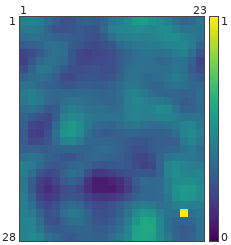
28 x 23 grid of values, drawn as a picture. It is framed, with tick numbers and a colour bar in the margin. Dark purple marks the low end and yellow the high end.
Lone odd cells: 1, higher than its neighbours. Grain: blotchy. Ninth with the highest average: bottom right. Ninth with the lowest average: bottom middle.
